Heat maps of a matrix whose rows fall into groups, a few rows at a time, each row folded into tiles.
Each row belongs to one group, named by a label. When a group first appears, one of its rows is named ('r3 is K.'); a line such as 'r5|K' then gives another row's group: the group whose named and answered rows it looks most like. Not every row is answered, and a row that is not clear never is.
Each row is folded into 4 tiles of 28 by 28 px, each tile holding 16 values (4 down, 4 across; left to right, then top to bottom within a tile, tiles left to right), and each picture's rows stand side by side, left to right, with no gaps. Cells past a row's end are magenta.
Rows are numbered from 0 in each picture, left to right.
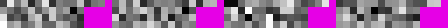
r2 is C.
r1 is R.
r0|R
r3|C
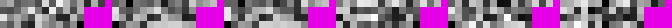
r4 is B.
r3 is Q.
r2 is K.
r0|R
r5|Q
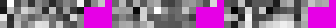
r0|R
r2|K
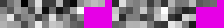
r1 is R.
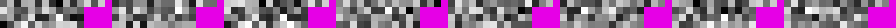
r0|B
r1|C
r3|R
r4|R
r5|R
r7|R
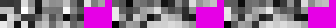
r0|C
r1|K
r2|K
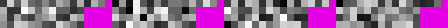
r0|R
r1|R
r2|B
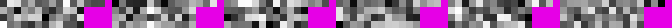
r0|Q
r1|K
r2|Q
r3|K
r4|B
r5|R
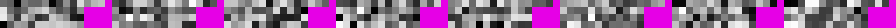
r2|Q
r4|Q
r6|C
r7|C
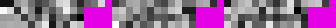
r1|C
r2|C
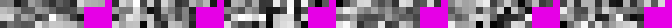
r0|K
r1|Q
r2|Q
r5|B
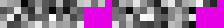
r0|K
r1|Q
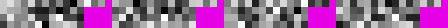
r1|K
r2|R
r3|B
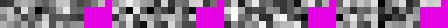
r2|B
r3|Q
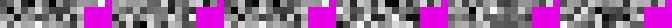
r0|K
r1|Q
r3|B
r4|B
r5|Q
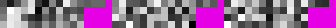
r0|C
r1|R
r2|Q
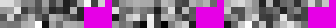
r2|B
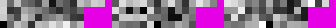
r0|K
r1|Q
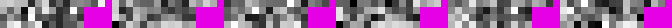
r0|B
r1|K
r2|C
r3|K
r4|C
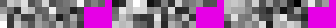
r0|R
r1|C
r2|B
